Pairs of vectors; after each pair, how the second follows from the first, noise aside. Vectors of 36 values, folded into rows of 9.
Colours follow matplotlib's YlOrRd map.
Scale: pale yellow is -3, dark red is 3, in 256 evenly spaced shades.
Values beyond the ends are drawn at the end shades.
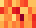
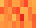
shrunk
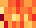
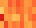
shrunk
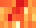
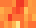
shrunk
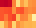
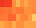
shrunk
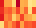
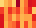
sign-scrambled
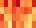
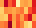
sign-scrambled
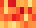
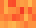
shrunk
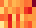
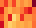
sign-scrambled
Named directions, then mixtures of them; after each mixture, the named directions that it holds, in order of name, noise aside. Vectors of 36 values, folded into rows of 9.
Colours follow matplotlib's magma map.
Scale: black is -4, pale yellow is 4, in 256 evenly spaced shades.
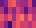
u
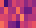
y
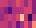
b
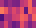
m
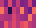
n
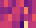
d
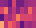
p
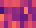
m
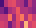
d, u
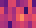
m, u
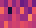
n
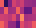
y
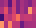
p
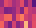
b, d, u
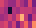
b, n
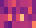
b, n, u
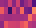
n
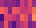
d, m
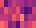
y
